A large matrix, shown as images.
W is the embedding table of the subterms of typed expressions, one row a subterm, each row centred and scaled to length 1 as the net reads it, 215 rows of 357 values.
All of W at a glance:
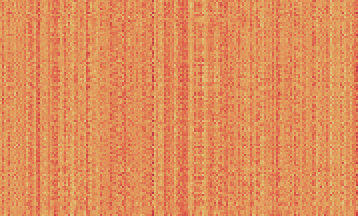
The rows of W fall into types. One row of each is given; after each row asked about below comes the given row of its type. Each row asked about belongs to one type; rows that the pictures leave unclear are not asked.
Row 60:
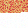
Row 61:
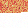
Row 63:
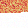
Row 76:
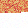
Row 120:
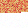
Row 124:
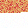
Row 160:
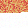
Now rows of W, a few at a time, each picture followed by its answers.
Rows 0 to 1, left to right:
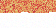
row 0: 160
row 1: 76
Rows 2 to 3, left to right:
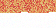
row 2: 60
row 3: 63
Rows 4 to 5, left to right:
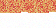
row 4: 60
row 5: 61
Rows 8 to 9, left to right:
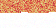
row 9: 63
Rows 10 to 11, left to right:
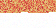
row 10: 160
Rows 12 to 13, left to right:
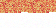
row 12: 120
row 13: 120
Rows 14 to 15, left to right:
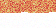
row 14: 61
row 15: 60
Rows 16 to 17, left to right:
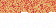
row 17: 160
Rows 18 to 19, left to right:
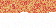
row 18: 160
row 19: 76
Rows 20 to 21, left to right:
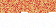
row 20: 120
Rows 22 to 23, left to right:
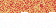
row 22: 60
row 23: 160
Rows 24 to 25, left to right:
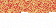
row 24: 76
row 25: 60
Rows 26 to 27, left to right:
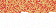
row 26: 124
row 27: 160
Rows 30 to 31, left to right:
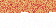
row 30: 124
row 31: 76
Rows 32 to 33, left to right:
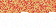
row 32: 160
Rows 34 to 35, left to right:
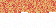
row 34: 120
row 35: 61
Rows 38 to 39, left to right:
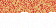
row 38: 63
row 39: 160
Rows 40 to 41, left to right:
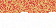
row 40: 160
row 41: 63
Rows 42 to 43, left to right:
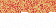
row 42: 76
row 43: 160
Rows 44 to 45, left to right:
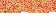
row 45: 60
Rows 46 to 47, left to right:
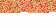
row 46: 124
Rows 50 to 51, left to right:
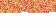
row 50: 160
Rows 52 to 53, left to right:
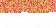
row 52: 120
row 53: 63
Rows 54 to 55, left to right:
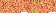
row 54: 60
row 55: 63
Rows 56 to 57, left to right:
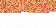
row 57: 120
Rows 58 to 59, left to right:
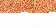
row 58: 60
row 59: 124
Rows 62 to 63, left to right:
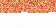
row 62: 120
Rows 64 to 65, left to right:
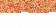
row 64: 76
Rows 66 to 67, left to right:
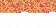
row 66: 120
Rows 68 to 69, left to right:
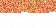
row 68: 120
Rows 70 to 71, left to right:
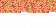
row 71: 120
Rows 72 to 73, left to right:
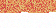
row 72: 124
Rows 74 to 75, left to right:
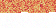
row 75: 160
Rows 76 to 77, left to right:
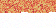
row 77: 160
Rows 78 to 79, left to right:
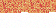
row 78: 120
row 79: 120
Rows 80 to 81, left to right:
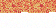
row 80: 120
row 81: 120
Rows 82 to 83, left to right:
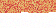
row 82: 76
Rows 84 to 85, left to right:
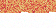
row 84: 124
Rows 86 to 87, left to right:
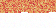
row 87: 63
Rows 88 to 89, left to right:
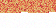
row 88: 120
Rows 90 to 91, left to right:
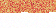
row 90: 61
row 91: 120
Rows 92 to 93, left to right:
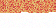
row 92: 60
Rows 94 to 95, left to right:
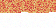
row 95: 60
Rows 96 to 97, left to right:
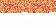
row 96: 76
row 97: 76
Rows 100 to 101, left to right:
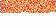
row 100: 124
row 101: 63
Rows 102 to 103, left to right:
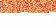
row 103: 120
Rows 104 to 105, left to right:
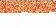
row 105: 76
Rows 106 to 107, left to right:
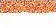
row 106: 160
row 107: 124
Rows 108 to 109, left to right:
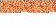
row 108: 60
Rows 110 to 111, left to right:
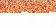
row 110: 61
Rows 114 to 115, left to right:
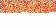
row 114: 160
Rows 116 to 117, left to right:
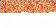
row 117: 160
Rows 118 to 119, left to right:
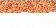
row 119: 160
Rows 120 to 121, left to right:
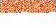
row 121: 120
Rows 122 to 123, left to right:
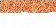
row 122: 60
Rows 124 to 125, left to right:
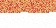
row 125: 120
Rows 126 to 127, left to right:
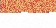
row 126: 61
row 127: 120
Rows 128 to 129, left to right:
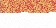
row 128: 61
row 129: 160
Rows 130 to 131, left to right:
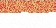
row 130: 61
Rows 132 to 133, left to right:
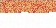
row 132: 120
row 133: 76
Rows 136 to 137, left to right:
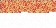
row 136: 61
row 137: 76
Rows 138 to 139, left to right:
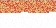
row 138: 76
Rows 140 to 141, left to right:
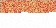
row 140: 120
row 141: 61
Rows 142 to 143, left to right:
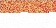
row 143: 76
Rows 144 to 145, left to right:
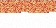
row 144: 120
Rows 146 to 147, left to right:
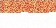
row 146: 60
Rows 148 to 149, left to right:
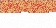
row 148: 76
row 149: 76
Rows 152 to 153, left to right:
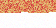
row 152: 76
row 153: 160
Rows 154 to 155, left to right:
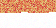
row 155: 63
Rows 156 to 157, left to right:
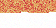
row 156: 60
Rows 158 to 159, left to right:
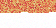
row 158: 63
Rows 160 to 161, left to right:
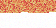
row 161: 120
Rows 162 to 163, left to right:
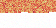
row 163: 76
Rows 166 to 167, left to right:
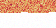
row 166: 124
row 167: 63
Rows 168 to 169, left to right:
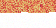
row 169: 160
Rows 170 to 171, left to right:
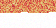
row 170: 63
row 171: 63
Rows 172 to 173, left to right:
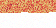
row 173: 160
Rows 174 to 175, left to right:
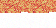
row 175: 76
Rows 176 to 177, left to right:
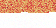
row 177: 60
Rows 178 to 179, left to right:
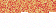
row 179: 76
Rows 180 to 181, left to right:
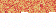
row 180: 76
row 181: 160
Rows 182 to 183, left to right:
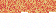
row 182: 61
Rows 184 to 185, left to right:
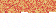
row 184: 76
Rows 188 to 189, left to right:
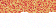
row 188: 63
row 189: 60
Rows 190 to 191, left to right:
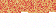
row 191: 60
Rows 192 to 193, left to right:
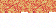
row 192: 76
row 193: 76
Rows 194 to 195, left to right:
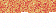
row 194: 61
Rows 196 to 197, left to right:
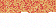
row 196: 60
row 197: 160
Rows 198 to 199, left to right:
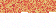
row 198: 120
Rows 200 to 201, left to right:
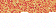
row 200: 63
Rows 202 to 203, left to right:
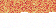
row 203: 60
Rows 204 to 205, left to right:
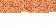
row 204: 60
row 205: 60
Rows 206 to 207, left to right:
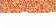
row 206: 63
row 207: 160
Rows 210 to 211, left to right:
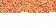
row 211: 76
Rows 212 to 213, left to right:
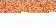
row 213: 120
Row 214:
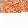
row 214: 76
